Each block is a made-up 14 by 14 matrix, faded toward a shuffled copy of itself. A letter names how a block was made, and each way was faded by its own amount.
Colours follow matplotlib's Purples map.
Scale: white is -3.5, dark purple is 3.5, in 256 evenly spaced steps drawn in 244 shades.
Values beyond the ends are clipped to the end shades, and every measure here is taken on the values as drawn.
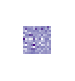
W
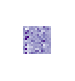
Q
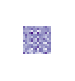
W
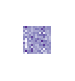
Q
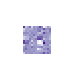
W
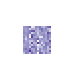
Q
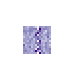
Q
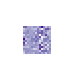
Q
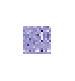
W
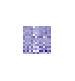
W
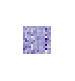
Q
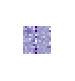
Q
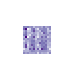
W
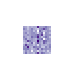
Q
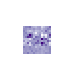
W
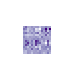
W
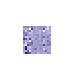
Q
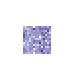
Q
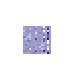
Q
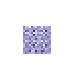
W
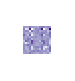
W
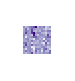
Q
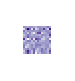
W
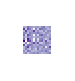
W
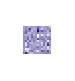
Q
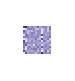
Q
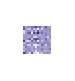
W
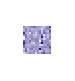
Q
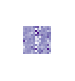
Q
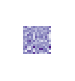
W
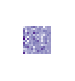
Q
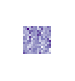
Q
